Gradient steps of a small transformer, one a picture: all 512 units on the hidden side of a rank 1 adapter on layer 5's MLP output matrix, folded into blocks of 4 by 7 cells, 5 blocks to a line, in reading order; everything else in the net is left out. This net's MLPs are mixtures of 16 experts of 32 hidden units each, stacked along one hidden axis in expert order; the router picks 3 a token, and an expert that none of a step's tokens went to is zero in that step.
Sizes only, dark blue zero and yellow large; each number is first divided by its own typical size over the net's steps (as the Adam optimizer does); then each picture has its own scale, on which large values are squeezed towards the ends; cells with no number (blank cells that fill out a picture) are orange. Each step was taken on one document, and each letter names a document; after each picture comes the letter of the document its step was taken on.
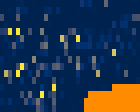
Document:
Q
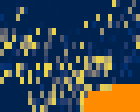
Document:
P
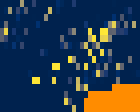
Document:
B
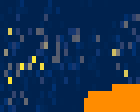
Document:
Q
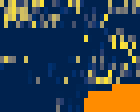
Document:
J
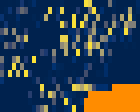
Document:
B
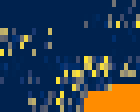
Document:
P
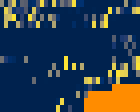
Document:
J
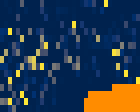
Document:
Q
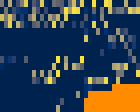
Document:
J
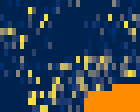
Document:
P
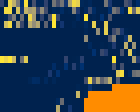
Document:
J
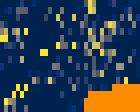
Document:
B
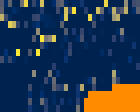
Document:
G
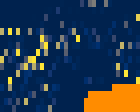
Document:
Q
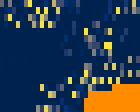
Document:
G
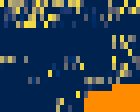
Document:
J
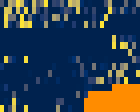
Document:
J
